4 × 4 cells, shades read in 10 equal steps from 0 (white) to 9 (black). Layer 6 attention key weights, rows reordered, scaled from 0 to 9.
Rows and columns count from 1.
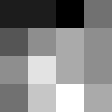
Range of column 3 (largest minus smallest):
9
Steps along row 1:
same up down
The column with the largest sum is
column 1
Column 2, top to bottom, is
8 4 1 2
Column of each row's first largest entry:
3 1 1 1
